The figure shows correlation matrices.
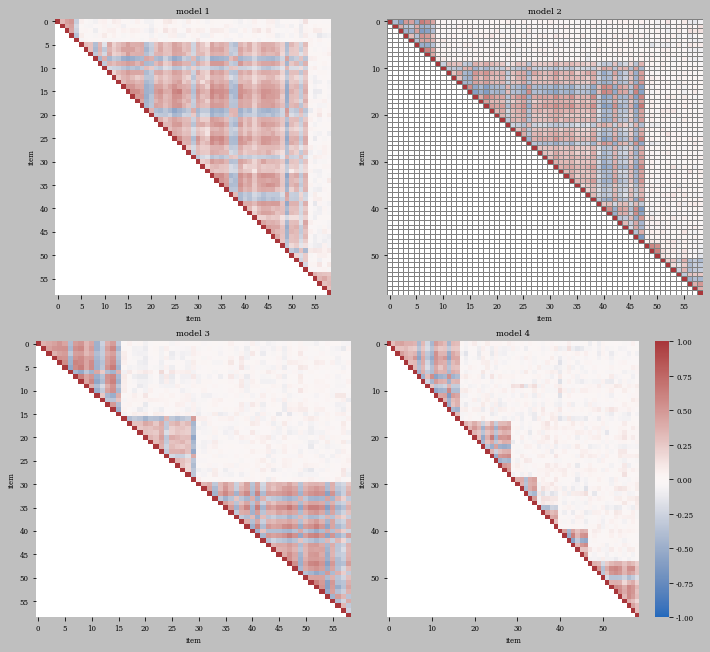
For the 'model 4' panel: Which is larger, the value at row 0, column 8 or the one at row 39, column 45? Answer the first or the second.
the first
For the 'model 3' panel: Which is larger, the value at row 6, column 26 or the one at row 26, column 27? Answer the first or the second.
the second
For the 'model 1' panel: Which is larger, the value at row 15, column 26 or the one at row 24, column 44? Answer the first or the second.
the first
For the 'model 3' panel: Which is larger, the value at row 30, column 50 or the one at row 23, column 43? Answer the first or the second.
the first
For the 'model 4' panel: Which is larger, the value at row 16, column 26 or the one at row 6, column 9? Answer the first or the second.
the first
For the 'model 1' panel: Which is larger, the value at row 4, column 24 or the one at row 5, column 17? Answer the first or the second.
the second
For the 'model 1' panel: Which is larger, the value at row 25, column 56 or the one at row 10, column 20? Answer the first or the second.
the second
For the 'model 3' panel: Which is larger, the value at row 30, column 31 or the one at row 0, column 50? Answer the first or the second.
the first
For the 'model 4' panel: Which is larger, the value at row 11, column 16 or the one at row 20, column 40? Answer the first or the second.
the first
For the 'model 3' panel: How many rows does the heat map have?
59
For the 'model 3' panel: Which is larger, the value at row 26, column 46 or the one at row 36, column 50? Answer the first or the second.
the second
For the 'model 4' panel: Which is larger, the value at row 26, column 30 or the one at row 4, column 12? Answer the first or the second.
the second
